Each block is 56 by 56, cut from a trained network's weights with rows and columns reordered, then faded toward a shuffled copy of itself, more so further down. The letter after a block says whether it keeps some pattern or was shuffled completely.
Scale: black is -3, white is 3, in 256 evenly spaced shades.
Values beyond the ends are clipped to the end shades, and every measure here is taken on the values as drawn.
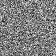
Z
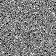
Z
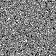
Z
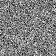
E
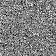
Z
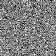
E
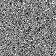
Z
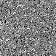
Z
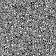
E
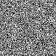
E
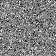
Z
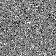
Z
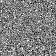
Z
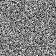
Z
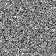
Z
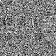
E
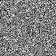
E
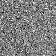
Z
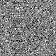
E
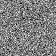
Z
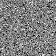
E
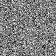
E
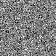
E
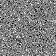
E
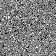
Z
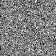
E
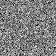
Z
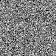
Z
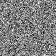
E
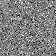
Z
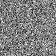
E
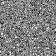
E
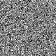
E
